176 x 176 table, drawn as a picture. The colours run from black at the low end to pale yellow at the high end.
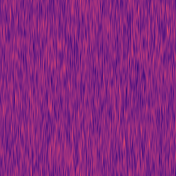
Average level on the scale: 40%. Mirror symmetry: none. Grain: streaks running down. Slope: none. Histogram: bell-shaped.
